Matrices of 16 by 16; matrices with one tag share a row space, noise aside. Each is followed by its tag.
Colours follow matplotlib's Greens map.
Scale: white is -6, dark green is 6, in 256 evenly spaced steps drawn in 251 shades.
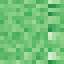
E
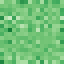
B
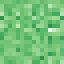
E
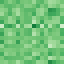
E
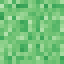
B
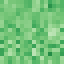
E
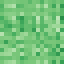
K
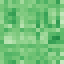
K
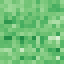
K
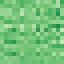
K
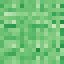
K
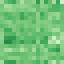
K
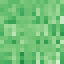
K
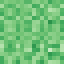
E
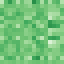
E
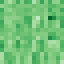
E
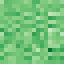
E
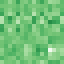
E
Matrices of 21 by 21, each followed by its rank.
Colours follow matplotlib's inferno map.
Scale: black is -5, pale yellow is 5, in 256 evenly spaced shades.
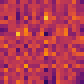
three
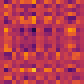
two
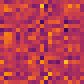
three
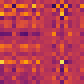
two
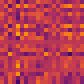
two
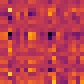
three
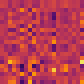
three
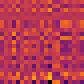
two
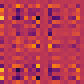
two
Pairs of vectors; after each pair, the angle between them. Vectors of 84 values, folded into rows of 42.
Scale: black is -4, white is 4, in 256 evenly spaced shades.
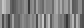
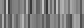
orthogonal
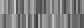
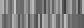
nearly parallel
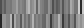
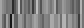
partly opposed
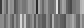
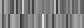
partly opposed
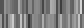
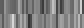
nearly parallel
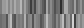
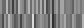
orthogonal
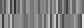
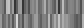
partly aligned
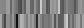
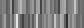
nearly opposite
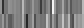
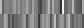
partly aligned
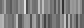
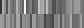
partly aligned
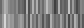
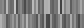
partly aligned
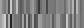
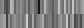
partly aligned
